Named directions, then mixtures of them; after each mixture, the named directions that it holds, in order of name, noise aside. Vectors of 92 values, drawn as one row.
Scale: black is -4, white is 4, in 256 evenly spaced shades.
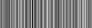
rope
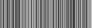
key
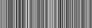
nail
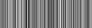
nail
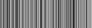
key, rope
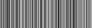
key, rope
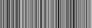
key, rope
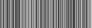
key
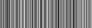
key, rope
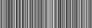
nail, rope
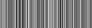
nail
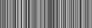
nail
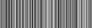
nail, rope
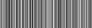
nail, rope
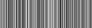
nail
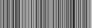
key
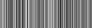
nail
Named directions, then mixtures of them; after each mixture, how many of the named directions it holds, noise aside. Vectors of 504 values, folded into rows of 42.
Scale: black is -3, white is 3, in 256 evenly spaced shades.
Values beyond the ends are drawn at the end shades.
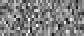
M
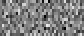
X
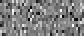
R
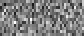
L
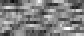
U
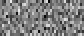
one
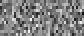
three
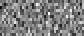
three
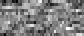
two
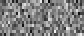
three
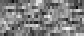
two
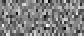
one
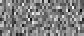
three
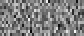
two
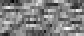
one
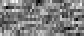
three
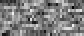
two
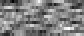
one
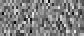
three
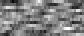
one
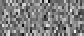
two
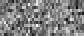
two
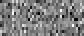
one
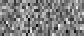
one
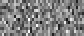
one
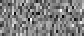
two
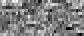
two
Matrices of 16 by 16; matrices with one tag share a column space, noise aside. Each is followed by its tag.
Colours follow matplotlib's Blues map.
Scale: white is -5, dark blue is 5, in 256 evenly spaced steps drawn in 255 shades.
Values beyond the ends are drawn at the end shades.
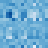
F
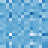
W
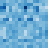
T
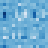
F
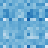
F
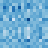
T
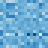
W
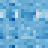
F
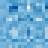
T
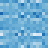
W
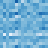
W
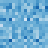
T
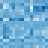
T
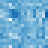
F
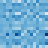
W
